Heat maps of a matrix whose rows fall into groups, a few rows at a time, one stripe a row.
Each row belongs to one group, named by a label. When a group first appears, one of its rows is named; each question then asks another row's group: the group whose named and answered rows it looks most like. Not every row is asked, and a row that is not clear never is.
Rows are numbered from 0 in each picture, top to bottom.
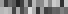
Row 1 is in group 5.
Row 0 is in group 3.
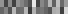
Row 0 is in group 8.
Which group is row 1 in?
3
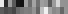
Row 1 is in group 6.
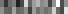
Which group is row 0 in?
3
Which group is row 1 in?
3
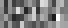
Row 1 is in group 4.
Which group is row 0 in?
6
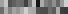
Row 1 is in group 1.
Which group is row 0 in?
5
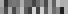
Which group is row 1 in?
8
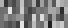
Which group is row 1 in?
8
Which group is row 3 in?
4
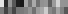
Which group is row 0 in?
3
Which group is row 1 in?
6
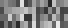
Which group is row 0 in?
4
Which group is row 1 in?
1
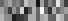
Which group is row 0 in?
1
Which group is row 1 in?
4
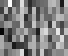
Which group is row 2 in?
4
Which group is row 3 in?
4
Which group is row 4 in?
6
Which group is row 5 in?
4
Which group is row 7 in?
4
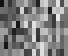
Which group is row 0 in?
6
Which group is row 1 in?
4
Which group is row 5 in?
8
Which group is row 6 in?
6
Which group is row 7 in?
4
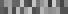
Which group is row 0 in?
4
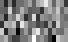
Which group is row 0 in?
6
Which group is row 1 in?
8
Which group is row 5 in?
5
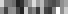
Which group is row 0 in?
5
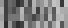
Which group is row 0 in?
3
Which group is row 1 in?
8
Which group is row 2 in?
8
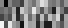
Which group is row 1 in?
1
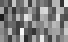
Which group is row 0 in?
3
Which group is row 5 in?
4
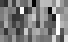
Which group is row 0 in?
6
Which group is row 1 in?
4
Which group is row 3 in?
5
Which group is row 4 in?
3
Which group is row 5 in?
3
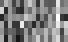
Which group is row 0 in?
5
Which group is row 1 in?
3
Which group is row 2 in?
1
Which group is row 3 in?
8
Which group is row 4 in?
3
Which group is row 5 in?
3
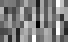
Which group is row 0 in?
1
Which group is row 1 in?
8
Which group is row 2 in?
8
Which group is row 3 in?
1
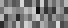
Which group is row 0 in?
8
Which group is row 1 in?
1
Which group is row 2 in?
3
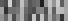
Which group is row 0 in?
8
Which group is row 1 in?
8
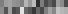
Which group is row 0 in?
1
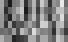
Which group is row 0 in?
4
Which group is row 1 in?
4
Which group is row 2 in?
4
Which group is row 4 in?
1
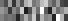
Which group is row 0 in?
6
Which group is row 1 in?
4
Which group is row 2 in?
1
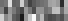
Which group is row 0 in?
8
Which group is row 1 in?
3
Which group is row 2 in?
5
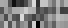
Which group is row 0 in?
5
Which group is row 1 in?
1
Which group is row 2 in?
8
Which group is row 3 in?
1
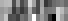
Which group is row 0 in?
5
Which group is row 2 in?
5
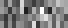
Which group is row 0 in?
8
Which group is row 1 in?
4
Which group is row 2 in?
6
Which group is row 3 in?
8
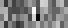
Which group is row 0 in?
6
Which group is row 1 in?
5
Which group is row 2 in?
1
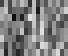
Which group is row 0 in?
1
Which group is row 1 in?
5
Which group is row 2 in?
5
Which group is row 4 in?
4
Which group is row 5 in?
5
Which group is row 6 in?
6
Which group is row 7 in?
3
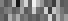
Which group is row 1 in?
4
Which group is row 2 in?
8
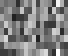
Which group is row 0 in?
1
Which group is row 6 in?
1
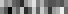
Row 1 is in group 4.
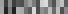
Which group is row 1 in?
8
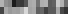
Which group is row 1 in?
1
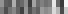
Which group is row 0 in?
3
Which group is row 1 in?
3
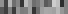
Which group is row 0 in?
3
